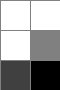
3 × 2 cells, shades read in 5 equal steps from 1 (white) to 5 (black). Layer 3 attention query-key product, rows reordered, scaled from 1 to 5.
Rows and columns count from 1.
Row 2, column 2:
3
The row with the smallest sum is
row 1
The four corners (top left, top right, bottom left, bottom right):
1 1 4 5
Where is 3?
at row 2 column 2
